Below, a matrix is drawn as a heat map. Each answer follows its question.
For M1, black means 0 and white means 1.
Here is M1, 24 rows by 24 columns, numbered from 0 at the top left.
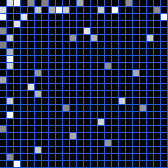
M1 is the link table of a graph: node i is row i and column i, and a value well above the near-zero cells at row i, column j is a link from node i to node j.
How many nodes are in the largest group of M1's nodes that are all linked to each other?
2
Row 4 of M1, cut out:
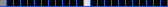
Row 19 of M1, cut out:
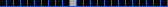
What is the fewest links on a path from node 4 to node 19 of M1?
5
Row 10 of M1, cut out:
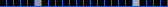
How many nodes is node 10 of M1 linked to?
2
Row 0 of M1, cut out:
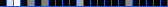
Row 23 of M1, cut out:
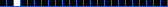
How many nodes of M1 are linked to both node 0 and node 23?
1
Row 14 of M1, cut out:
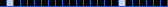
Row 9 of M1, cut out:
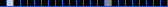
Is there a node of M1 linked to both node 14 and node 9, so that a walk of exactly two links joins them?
yes
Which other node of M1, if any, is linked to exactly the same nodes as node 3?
node 23
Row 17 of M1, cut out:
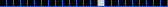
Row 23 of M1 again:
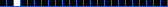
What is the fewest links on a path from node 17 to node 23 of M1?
5
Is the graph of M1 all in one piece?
yes
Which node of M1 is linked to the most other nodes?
node 1
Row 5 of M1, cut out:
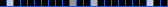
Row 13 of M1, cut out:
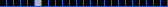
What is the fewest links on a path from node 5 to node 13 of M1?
1
